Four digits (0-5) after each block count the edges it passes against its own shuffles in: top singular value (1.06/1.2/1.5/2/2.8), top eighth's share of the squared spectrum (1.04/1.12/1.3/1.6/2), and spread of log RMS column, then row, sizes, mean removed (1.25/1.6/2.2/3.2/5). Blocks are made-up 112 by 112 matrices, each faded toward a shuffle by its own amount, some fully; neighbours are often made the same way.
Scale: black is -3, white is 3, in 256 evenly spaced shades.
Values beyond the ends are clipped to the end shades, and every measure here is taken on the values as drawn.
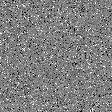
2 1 0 0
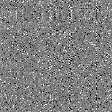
4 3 2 1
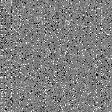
4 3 2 1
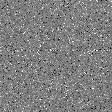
2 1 0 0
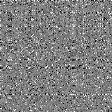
4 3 2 3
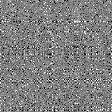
4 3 2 3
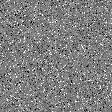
2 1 0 0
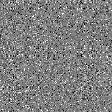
4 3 2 1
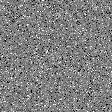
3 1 0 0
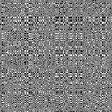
5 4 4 4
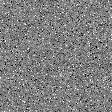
0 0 0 1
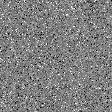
0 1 0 2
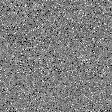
0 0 0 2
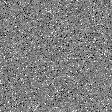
0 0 0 0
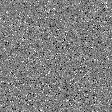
0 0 0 1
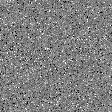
0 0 0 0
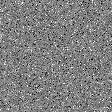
0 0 0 0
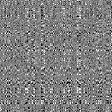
5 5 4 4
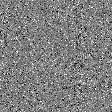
0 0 1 0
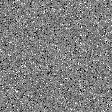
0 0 1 0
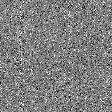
1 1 2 0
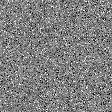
0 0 1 0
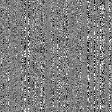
2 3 5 0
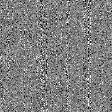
2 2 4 0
